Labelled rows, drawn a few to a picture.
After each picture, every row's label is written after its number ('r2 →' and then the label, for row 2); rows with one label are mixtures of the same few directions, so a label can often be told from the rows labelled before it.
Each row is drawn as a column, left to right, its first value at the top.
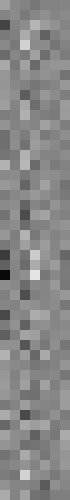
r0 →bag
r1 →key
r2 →key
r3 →bag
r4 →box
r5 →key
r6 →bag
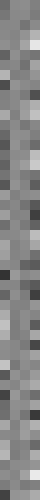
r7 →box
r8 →box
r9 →key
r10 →key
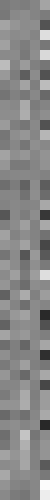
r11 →key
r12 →bag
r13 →bag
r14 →bag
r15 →box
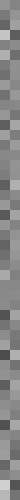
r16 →box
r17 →box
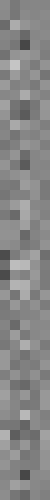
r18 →bag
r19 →key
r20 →key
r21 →bag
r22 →bag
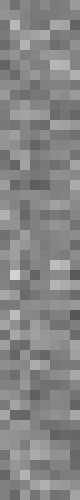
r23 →key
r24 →bag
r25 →key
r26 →box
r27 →box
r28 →key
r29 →key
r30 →bag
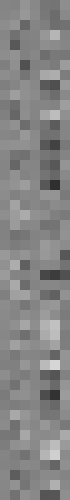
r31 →bag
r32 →key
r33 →key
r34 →key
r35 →box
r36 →box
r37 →bag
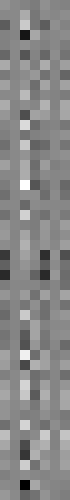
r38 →bag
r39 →box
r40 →box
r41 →box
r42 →bag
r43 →bag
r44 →bag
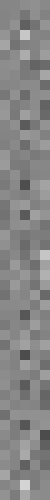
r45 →key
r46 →key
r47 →box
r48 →key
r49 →bag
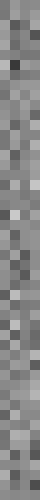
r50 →key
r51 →key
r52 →bag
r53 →box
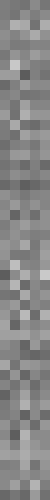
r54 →box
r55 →key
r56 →bag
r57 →box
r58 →bag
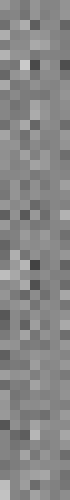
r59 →box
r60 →bag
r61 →key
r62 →key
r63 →key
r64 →box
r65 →key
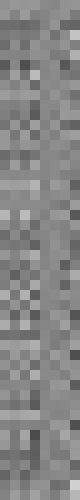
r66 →key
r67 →bag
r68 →key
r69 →bag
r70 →box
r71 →box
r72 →key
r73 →box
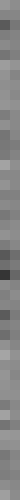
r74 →bag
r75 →bag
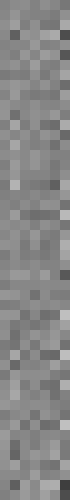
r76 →bag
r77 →box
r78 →box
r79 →key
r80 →box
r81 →box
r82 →box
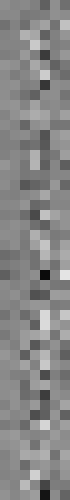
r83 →bag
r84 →bag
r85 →box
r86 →key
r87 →box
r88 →key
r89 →bag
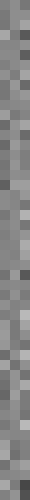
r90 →box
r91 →box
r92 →box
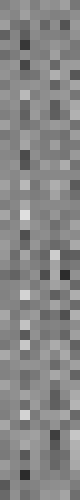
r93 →box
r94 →bag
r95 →key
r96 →bag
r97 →bag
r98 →bag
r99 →bag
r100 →bag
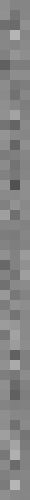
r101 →key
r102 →box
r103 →bag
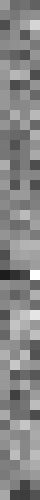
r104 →bag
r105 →box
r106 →box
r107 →bag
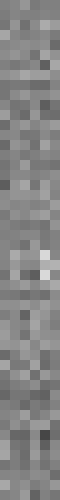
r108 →box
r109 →bag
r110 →bag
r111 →box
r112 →bag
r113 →key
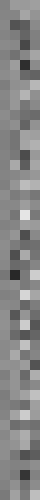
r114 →box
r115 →bag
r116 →key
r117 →box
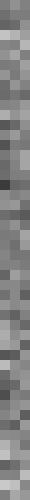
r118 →box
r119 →box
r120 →key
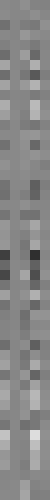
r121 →bag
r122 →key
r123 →box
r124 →bag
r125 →bag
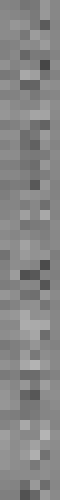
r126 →bag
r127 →bag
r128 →box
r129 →box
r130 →key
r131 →bag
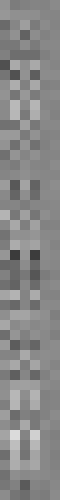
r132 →key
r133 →bag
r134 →box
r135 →bag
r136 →box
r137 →bag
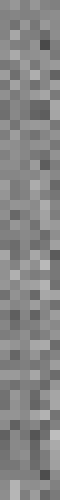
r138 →bag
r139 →box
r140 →key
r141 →bag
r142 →key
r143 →bag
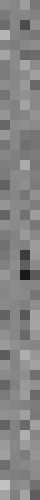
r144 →box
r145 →key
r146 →bag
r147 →box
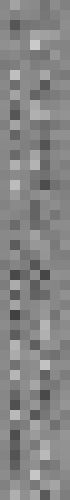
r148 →key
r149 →bag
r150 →bag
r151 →key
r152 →box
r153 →box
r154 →bag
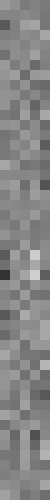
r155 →bag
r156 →bag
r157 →bag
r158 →bag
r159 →box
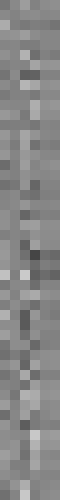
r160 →bag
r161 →box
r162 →box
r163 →bag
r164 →bag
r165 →bag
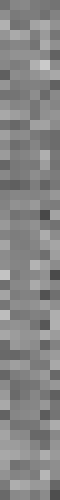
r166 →bag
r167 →box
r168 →box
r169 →key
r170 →key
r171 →box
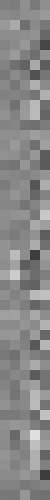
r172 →bag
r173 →bag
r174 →key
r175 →bag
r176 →key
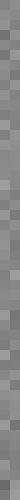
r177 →box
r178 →box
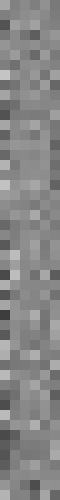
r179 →bag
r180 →bag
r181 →box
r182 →box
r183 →box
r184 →box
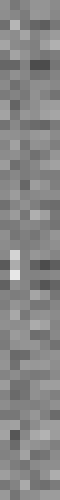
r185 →key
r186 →bag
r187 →box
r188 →key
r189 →key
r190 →key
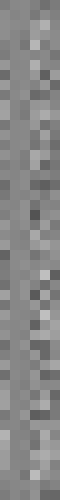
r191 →bag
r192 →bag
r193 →key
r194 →key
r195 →bag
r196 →box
